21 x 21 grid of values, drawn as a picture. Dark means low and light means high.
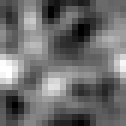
Ninth with the lowest average: top middle. Ninth with the highest average: middle left. Slope: none. Lone odd cells: none. Stripes: none.
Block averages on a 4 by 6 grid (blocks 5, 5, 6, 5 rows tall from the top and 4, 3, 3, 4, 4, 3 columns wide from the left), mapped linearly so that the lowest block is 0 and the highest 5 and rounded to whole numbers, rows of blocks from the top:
140113
342024
525323
032112
